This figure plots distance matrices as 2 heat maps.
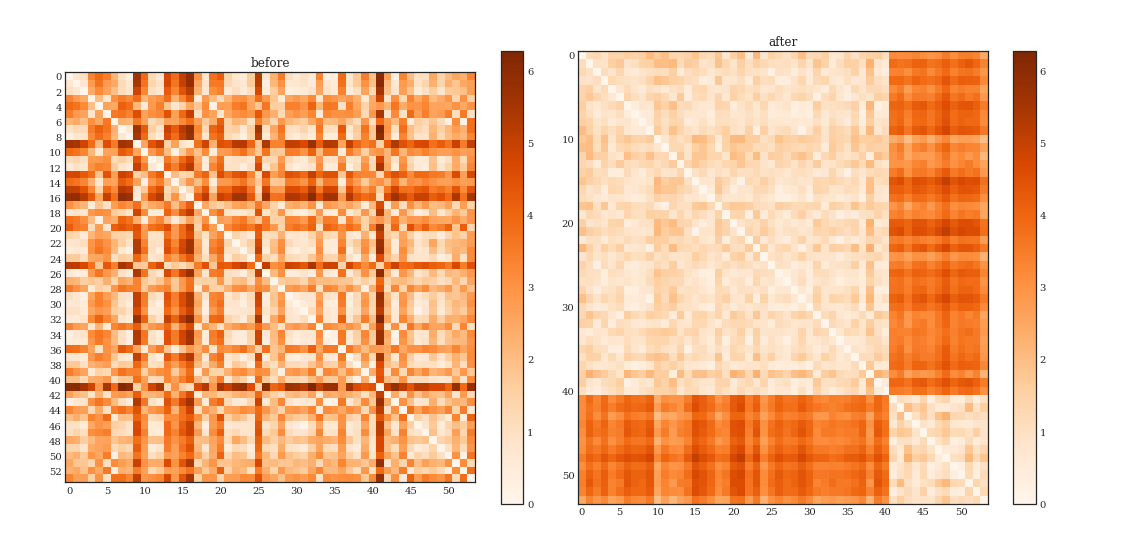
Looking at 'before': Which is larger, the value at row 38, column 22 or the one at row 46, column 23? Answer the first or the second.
the first
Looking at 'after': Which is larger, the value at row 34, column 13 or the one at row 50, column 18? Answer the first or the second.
the second
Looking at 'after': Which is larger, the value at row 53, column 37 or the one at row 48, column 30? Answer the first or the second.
the second
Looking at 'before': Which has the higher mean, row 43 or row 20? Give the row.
20
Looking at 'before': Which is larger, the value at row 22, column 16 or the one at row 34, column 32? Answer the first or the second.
the first
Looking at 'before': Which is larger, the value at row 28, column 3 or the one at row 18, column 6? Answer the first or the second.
the second
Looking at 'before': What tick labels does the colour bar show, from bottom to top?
0, 1, 2, 3, 4, 5, 6
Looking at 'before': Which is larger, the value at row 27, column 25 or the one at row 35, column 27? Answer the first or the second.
the first
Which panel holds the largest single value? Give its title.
before
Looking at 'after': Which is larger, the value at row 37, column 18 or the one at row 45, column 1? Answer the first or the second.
the second
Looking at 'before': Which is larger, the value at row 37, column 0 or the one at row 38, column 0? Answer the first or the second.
the second
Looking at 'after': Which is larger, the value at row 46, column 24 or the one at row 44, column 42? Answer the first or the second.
the first
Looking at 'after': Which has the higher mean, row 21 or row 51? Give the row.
51
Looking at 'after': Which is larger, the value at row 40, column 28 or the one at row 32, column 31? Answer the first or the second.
the second
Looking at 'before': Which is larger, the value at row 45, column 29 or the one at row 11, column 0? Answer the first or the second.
the first
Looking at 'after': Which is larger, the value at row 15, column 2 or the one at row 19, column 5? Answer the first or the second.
the first
